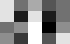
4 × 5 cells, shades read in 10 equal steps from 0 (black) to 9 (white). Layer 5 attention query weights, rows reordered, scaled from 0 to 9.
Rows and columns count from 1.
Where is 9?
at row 3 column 3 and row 4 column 3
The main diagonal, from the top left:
8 1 9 3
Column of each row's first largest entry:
1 1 3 3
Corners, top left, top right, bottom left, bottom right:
8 4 5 8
